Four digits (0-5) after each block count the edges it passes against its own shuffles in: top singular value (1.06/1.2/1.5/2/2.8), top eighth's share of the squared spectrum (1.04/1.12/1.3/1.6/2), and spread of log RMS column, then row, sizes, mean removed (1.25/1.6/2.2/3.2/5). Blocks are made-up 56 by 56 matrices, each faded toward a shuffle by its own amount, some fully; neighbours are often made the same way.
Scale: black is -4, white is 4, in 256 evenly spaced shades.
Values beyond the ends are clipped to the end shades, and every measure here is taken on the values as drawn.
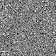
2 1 0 0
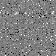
3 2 0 1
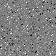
0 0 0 0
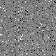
3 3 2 1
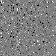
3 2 1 0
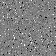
0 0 0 0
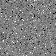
0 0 0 0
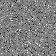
2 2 0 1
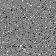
2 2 0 0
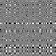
5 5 3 3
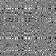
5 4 2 3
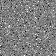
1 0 0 0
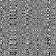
4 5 3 3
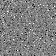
2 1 0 0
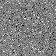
0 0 0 0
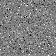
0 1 0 0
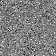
0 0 0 0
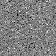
2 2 0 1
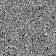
2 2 0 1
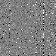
3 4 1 1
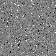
0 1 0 0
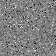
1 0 0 0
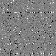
3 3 1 1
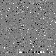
3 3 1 1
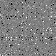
3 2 0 1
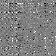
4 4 2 2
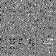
3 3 1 1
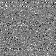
1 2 0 2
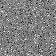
0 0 0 0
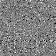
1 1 0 2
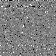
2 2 0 2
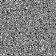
0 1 0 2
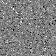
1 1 0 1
